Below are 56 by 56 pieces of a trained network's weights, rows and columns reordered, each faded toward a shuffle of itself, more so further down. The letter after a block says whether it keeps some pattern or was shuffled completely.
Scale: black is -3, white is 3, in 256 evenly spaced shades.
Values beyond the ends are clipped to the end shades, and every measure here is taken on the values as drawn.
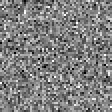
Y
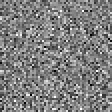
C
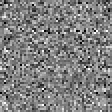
C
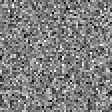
Y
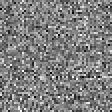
C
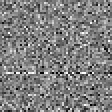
C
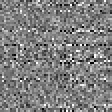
C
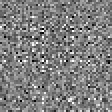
C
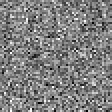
C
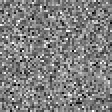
Y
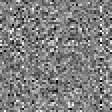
C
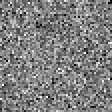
Y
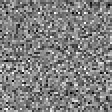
C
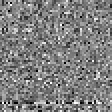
C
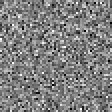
C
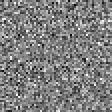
C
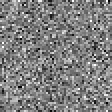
C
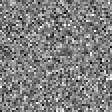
Y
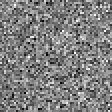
Y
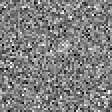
Y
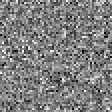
C
